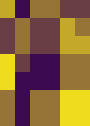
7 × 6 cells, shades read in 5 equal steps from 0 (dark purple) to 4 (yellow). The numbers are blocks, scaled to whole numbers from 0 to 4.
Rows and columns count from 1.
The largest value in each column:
4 2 2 2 4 4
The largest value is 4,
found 6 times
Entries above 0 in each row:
5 6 6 4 3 5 5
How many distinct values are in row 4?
4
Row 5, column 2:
0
